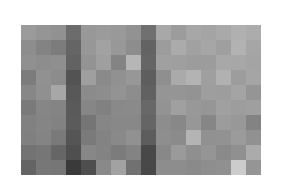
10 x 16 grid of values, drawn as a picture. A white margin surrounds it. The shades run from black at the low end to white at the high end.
The top right is the smoothest part. The field climbs toward the top right. Columns 4 and 9 differ from the columns beside them. The ninth with the lowest average is the bottom left.
